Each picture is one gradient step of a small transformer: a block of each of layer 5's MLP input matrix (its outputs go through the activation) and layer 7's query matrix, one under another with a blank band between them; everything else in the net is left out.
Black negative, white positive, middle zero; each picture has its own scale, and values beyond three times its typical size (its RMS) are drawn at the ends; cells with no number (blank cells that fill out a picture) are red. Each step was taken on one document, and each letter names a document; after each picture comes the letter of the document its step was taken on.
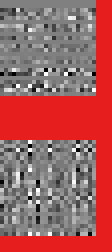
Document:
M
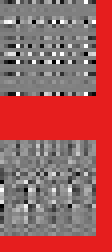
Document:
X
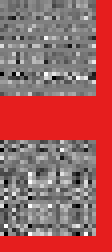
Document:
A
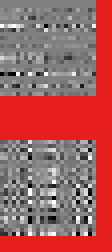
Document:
M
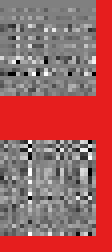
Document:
M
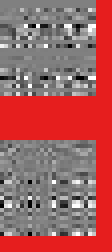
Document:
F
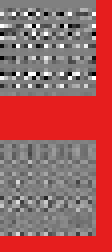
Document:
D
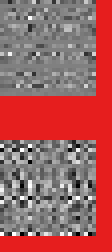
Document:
A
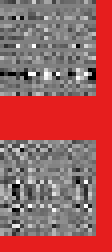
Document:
A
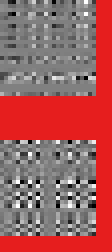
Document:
A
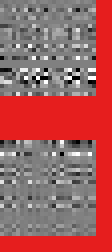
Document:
F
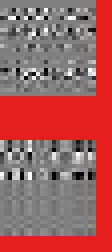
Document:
F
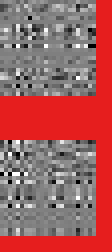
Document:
F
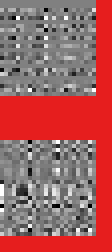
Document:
M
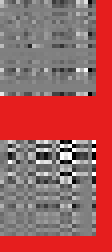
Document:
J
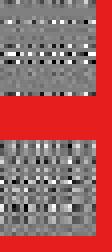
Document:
X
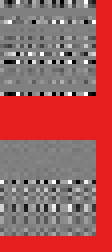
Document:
X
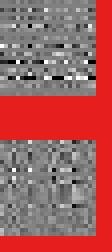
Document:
A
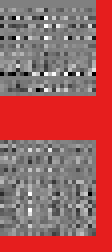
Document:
M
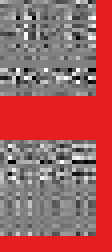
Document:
F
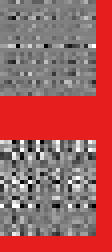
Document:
A
